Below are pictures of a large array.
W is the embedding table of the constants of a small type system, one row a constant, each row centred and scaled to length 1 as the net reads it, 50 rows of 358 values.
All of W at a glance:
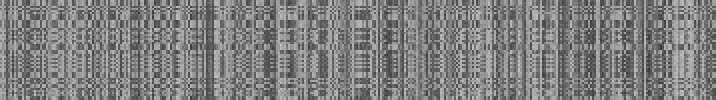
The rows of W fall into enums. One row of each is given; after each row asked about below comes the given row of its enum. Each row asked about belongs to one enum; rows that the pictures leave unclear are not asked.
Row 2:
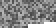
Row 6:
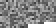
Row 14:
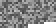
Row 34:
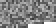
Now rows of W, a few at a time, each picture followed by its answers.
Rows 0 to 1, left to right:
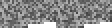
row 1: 2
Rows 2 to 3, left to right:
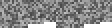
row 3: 14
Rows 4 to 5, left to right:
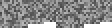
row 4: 2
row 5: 14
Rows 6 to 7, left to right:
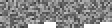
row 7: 14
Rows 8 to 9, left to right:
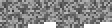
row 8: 14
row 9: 14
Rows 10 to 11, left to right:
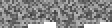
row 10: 2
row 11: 2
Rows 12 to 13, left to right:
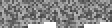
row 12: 2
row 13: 2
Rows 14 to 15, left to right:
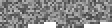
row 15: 34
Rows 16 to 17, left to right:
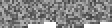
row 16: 2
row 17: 34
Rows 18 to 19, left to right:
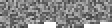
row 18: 6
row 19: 34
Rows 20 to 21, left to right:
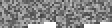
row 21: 6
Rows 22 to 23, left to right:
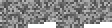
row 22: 14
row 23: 14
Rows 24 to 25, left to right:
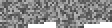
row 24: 14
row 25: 2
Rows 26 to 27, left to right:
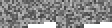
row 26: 2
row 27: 6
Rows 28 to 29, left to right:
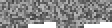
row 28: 34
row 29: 2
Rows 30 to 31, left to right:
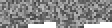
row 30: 34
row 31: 2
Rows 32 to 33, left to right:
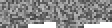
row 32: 34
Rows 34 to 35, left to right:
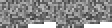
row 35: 34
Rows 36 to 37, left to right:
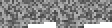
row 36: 2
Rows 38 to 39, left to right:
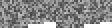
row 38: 2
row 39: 14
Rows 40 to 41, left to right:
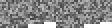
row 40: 34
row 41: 14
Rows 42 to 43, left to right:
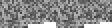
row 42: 2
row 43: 2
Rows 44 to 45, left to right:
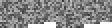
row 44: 14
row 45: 6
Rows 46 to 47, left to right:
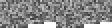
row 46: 34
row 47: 6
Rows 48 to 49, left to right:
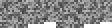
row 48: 14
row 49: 14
